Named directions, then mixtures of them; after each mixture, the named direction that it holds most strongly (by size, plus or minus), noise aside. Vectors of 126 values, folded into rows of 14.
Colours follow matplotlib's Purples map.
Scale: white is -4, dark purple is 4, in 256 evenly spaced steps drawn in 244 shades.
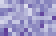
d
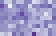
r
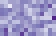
d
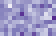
r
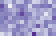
r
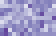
d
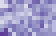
d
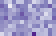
r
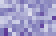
d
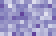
r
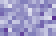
d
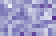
r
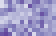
d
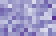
d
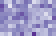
r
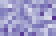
d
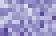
d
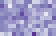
r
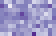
r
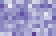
r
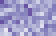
d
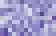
d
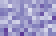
d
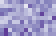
d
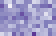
r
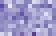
r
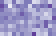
r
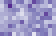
r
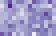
r
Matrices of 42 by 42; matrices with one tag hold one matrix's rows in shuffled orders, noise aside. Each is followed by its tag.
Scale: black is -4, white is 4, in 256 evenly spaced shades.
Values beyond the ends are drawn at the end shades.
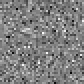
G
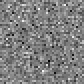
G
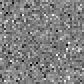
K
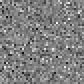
K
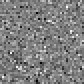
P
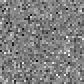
K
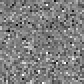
G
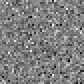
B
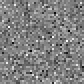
B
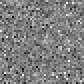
K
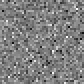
B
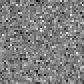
P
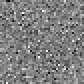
G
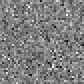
B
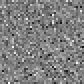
B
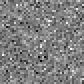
P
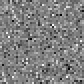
B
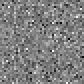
B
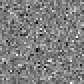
P
